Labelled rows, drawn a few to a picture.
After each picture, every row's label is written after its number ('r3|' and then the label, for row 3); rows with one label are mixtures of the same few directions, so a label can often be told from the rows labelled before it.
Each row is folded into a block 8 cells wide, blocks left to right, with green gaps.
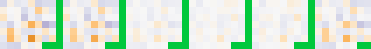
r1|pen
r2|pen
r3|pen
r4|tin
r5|tin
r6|pen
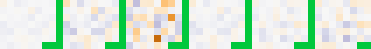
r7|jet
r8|jet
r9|tin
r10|jet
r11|pen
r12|pen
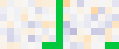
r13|pen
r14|jet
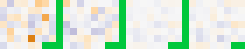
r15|tin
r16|jet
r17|pen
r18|pen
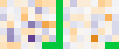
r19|pen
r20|tin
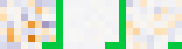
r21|pen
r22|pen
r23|jet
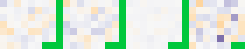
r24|jet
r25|jet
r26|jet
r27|tin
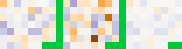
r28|jet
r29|tin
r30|jet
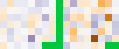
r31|tin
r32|tin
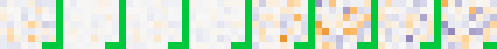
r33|pen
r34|tin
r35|pen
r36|pen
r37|tin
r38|jet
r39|tin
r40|jet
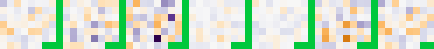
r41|jet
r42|pen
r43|tin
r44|pen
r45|jet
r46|pen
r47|jet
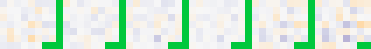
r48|pen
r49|jet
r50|tin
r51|tin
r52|pen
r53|pen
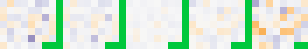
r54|tin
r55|tin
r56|pen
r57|jet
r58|jet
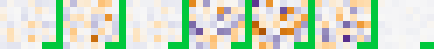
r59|pen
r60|tin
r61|pen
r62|jet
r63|jet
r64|pen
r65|jet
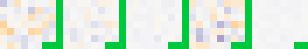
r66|jet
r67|pen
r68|tin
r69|pen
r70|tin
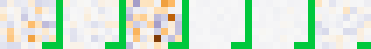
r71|pen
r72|pen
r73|tin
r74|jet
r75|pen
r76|jet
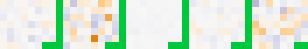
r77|pen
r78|tin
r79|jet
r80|jet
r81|jet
